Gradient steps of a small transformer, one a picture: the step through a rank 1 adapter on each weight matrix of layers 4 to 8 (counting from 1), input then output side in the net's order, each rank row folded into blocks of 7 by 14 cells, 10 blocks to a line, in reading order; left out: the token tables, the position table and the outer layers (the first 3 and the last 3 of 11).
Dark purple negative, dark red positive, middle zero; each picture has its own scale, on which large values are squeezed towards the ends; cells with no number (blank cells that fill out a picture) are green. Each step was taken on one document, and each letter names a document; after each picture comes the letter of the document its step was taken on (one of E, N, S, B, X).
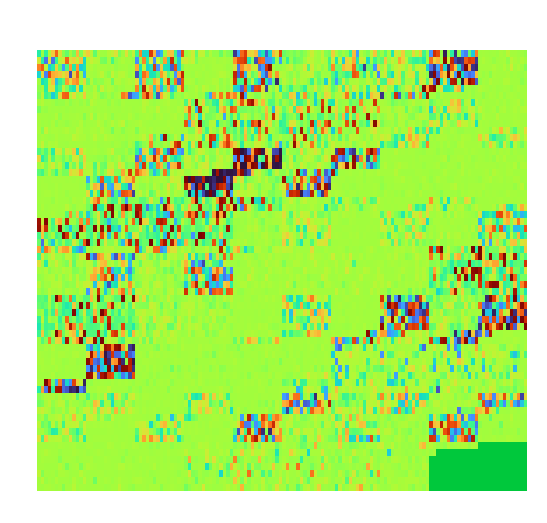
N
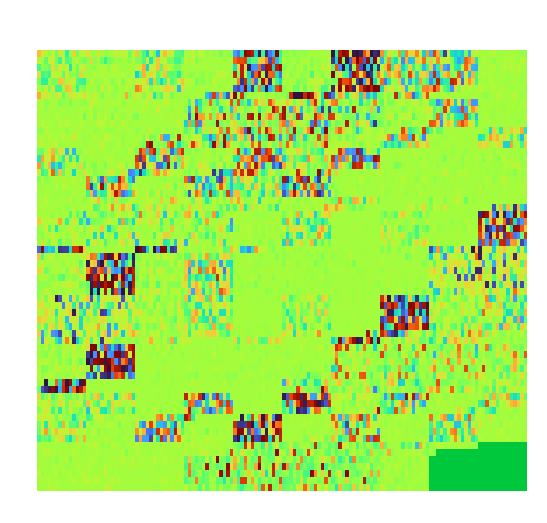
N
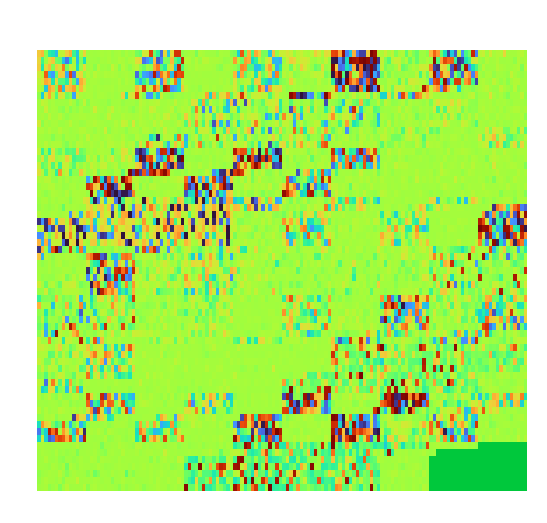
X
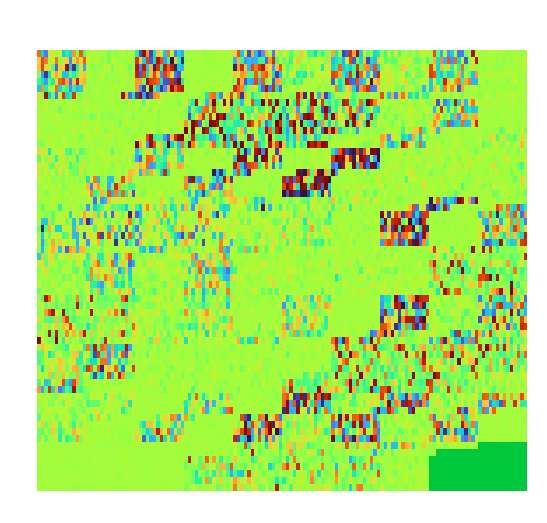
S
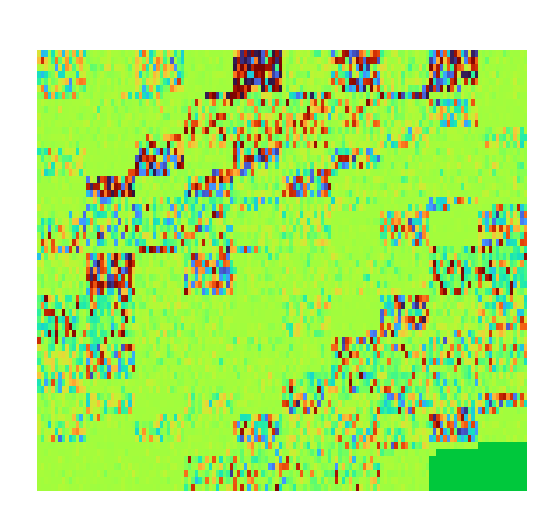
S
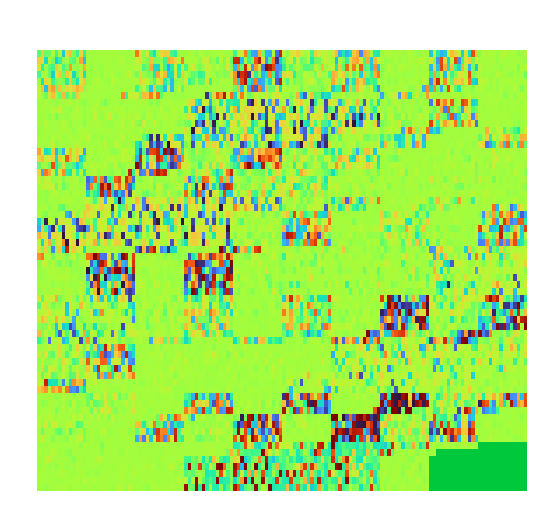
X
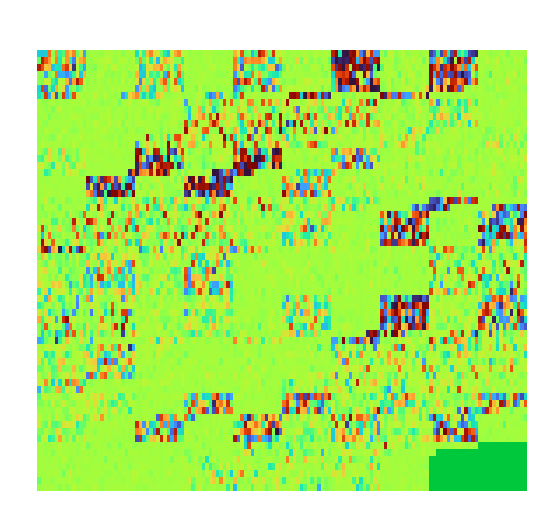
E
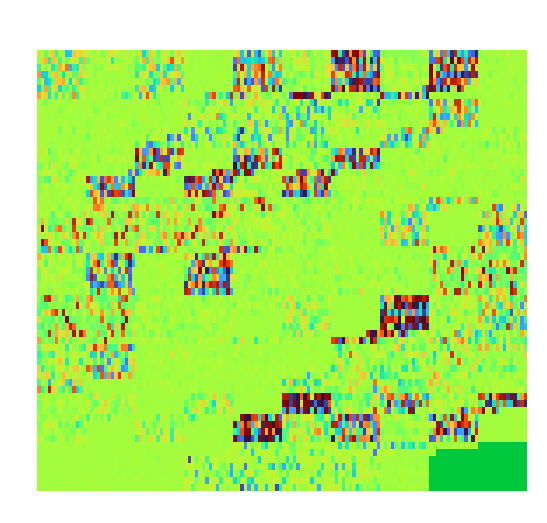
S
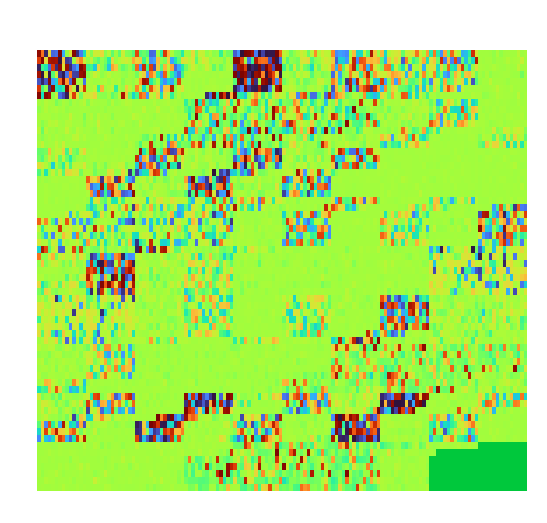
N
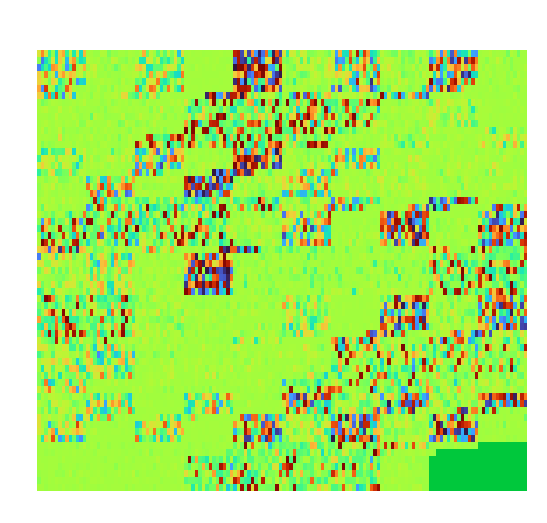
S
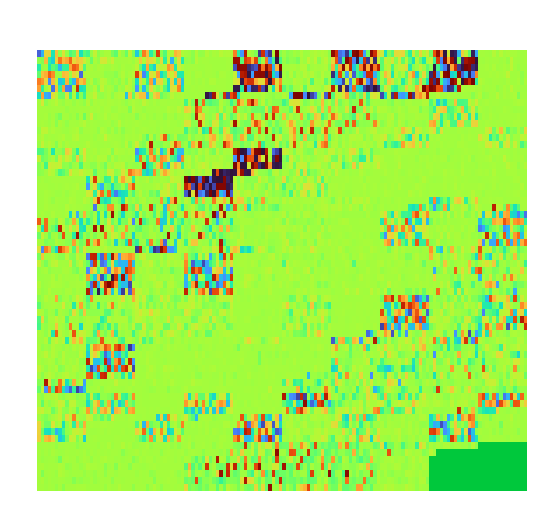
N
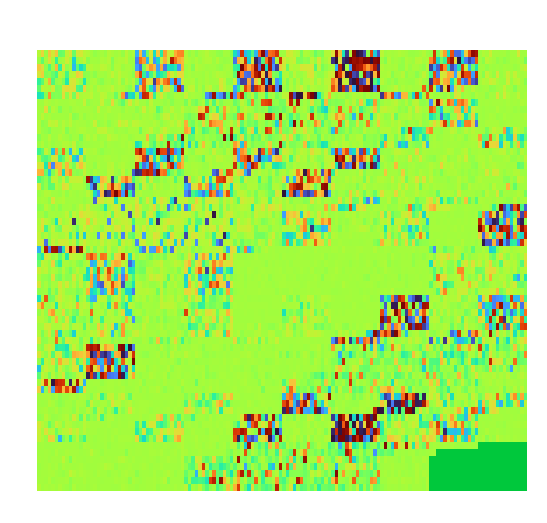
E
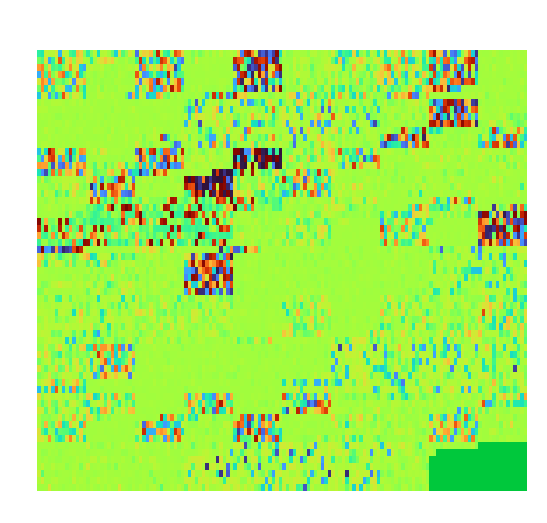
N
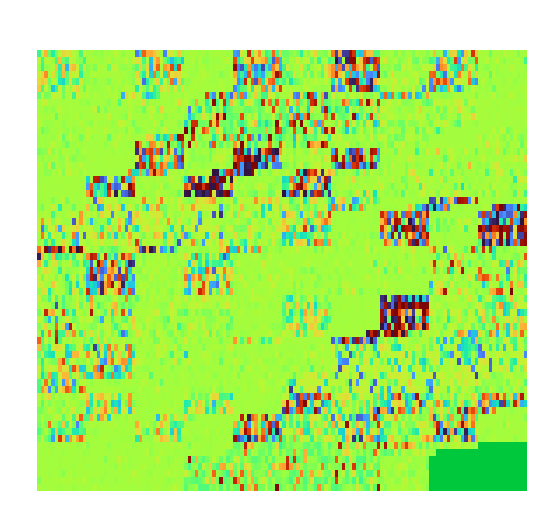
E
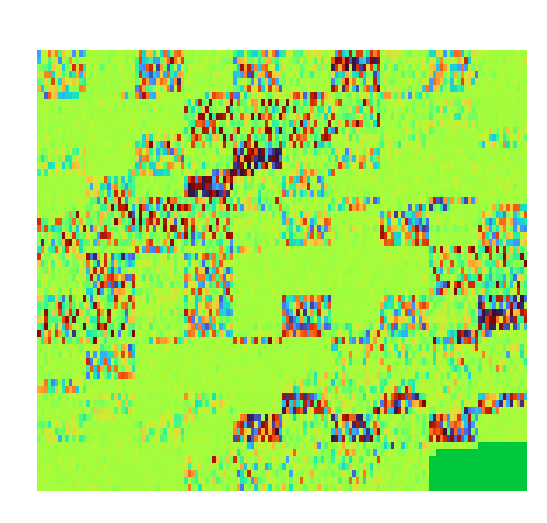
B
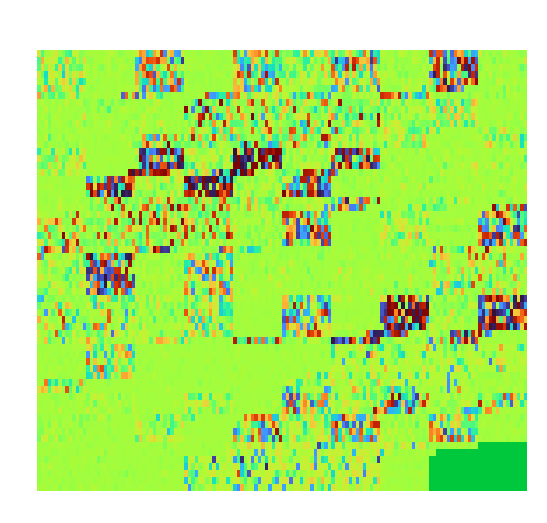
B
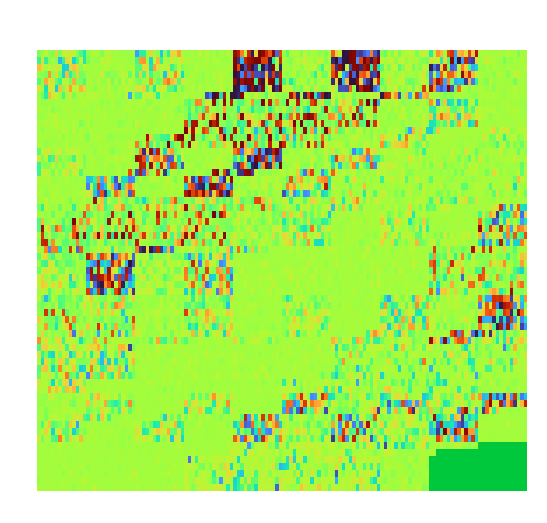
E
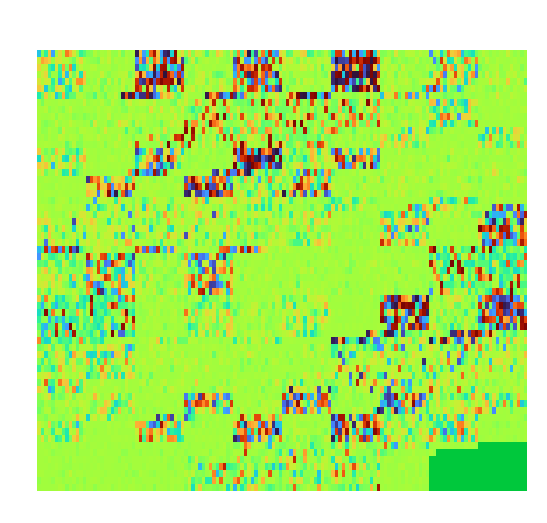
E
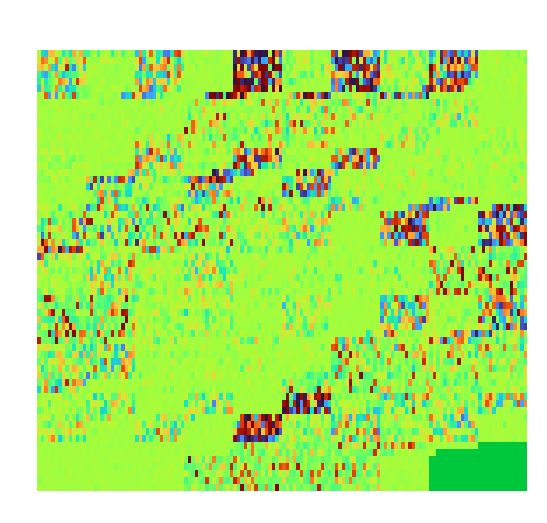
S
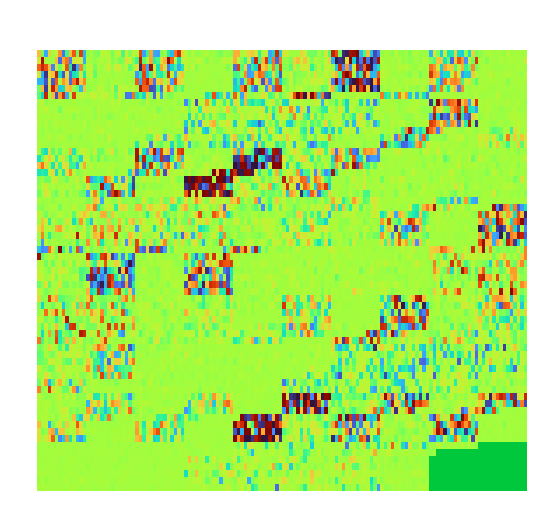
S
